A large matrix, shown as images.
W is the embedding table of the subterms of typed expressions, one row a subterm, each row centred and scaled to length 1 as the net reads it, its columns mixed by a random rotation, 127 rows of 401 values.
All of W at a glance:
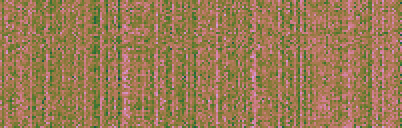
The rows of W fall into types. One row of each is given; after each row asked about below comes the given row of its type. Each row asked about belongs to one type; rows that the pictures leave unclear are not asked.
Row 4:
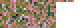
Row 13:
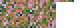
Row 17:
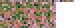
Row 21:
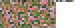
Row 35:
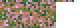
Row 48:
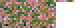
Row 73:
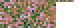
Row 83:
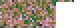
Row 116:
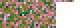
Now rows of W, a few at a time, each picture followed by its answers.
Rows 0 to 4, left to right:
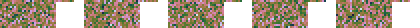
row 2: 48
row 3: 83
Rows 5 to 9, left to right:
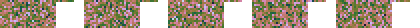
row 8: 17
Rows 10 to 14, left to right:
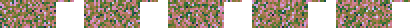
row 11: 4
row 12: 17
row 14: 48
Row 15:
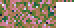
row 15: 4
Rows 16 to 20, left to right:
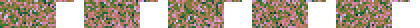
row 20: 116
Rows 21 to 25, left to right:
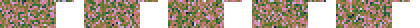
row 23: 48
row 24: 35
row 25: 4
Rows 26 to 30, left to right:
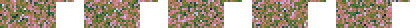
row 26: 4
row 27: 48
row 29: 48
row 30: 21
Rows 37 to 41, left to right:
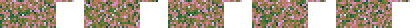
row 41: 116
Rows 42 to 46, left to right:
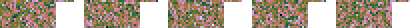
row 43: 35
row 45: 83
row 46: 17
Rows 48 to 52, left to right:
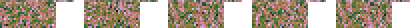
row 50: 4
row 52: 4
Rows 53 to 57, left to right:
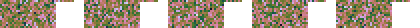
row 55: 73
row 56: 21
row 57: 73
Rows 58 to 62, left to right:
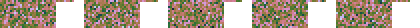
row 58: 35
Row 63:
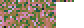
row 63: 73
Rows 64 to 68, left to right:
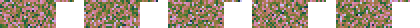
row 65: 83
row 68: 116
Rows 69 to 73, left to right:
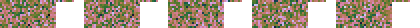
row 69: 21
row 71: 17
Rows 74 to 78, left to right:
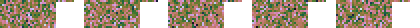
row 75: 83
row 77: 73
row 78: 4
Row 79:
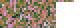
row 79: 4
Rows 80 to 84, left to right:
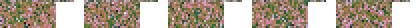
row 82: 13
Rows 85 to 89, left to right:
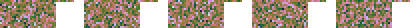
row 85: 73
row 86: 13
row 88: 48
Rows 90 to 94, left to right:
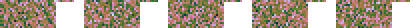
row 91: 21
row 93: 73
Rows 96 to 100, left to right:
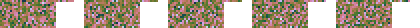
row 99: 116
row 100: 21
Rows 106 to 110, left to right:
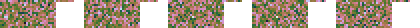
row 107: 35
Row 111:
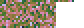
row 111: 35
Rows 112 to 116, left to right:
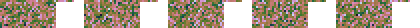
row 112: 48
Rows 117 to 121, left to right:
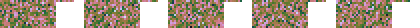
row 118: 48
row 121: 13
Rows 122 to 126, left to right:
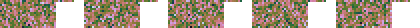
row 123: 73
